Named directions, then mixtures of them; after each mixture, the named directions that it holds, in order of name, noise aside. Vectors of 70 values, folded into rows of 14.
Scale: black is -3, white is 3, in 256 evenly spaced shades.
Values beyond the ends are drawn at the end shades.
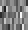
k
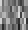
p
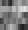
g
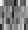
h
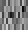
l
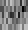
g, l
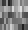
g, l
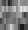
g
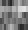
g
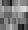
g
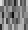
h, l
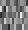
k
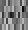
l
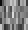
h, k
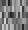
g, l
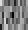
h, l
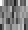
h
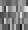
g, k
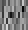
l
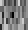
h, l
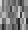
p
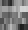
g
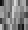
g, h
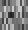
g, l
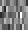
k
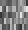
g, k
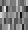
k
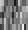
h, k
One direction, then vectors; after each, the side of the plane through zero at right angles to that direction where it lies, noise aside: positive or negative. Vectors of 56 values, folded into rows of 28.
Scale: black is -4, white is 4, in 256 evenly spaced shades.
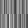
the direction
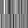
negative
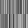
negative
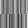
negative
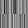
positive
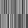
positive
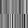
positive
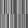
positive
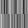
positive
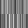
positive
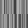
positive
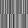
negative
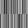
positive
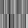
negative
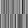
positive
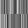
positive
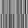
negative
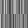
negative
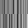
negative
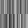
negative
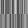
negative
